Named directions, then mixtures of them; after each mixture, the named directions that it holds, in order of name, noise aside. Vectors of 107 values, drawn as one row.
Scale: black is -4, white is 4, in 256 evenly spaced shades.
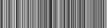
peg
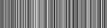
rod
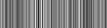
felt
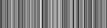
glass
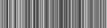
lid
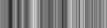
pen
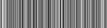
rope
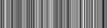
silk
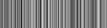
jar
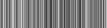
lid, peg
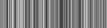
lid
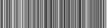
lid, peg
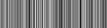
felt, lid, silk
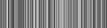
lid, rod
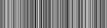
felt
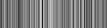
felt, glass, silk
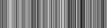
peg, pen, rope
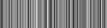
peg, rod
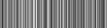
peg, rod, rope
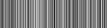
rod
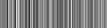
lid, peg
